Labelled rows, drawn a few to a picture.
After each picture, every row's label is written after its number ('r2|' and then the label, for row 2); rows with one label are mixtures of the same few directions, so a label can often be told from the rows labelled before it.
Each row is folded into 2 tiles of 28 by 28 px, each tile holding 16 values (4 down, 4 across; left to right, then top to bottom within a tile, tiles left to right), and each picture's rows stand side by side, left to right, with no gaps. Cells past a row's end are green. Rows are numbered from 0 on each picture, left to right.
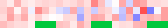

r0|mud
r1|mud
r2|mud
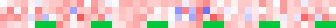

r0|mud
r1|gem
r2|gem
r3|mud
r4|mud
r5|mud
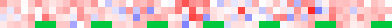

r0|mud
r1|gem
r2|mud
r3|gem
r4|gem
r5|mud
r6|gem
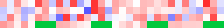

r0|mud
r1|mud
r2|mud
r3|mud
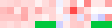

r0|mud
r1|gem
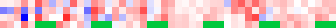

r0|mud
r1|mud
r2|mud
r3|gem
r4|gem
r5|gem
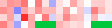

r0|gem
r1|mud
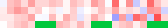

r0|gem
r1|mud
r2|mud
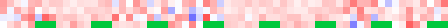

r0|mud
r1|gem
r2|mud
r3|mud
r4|mud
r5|gem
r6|gem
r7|gem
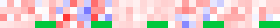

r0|mud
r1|mud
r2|gem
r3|gem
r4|mud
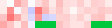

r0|mud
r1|gem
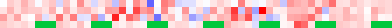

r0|mud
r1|mud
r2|mud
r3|gem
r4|mud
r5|gem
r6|mud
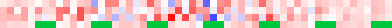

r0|mud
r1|mud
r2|mud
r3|mud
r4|mud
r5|mud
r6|mud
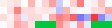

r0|gem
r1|mud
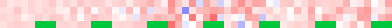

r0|gem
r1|mud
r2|mud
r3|gem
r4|gem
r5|mud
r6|mud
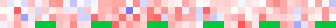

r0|gem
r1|gem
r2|gem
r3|mud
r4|gem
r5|gem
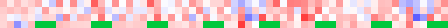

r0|gem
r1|mud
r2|mud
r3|mud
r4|gem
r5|gem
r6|gem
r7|gem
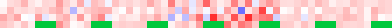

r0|mud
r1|gem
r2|mud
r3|mud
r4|gem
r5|mud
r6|mud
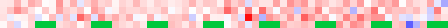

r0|gem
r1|mud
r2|mud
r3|mud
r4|mud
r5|gem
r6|gem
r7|gem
